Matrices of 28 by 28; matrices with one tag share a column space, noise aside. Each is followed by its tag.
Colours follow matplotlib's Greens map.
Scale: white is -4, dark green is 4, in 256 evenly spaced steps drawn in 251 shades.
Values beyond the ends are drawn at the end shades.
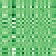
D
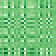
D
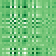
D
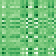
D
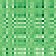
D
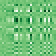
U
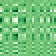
U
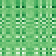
D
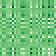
D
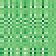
D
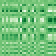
U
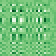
U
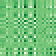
D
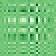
U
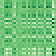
D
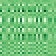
U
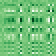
U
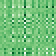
D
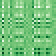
D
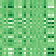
D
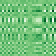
U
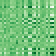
D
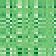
D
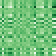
D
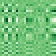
U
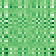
D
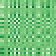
D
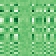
U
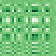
U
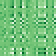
D
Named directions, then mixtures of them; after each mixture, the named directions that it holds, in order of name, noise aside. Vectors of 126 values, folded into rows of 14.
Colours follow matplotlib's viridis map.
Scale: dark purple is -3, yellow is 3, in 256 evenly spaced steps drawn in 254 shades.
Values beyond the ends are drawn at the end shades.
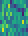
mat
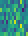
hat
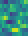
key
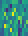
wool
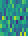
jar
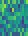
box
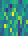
wool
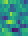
key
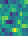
key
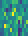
wool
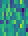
hat, mat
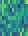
box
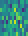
hat, wool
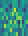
hat, wool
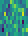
mat, wool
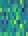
hat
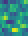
key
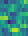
key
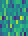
jar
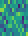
box, hat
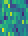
key, mat
